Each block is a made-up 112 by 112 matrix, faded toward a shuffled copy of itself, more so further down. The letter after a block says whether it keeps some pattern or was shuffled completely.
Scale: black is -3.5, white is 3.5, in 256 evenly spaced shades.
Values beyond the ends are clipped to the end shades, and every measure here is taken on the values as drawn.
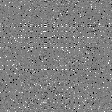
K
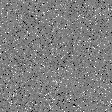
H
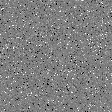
H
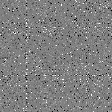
K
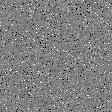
H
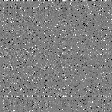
K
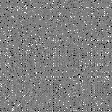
K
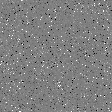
H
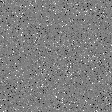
H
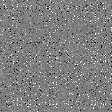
K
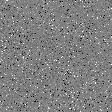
H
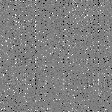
K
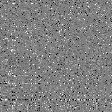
K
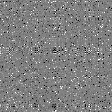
K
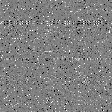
K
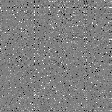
K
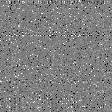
K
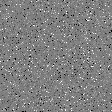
H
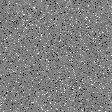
H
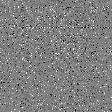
K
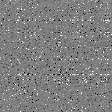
K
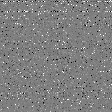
K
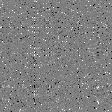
K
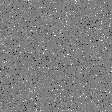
H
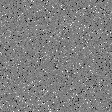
H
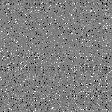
K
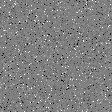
H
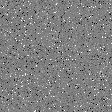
H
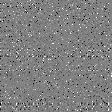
K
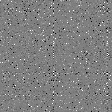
K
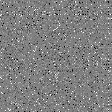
K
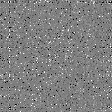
K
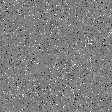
H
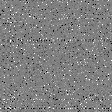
K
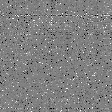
K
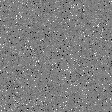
H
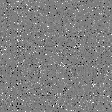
K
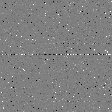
K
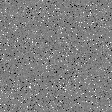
H
